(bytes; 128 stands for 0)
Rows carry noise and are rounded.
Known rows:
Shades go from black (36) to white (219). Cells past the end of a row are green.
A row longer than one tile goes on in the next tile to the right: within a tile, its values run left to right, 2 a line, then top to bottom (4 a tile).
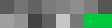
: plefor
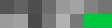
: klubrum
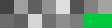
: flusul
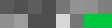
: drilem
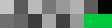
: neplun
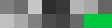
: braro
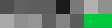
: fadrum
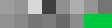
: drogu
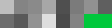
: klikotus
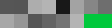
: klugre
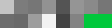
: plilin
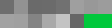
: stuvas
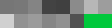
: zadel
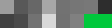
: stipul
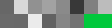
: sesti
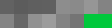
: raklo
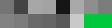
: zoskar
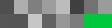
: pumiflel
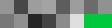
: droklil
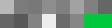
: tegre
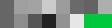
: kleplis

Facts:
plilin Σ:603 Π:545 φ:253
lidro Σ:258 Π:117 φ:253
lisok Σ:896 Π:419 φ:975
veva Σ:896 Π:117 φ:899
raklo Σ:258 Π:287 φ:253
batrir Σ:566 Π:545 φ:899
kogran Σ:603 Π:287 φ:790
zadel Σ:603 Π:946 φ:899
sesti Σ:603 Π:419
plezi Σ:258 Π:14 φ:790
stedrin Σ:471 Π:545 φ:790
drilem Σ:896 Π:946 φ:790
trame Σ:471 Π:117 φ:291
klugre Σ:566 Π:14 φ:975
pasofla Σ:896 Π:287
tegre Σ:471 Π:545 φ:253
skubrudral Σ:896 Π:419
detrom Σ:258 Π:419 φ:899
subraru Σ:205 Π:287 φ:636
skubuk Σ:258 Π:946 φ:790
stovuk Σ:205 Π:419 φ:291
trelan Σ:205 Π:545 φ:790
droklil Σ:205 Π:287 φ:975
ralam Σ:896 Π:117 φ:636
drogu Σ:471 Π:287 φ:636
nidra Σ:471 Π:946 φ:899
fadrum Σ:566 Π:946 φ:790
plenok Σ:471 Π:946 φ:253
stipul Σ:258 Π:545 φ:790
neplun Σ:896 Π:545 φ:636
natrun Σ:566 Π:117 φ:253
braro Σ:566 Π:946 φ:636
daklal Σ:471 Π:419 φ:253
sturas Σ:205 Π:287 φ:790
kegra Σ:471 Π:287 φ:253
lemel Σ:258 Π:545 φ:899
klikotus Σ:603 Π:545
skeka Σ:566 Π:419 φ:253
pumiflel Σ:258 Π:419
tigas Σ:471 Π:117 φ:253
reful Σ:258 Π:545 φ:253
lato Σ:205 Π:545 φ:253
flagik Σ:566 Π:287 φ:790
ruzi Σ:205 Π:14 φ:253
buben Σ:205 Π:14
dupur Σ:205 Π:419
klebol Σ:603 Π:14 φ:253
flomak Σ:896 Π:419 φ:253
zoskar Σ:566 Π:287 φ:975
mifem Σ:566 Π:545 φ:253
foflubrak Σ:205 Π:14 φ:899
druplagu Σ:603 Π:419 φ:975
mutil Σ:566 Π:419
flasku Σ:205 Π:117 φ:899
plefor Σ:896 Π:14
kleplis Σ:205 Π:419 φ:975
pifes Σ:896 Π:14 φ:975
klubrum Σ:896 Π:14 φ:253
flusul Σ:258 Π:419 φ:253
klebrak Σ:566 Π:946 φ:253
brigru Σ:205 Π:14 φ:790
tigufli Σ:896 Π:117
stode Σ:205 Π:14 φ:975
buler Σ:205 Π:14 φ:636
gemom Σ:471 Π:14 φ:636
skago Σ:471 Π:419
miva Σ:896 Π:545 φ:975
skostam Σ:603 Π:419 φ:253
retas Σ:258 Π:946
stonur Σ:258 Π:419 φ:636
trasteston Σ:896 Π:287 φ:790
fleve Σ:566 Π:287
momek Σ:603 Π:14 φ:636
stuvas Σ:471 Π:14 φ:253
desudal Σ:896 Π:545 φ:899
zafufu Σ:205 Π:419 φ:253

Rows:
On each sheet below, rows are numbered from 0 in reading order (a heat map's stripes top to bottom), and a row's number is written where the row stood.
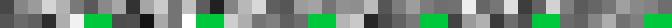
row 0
lisok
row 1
miva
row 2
momek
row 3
buler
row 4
stovuk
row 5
lidro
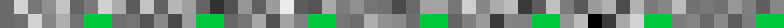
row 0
daklal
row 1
ralam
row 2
flomak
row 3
kogran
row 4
dupur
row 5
stode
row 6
flasku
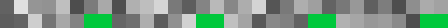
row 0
skago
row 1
druplagu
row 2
gemom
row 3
klebol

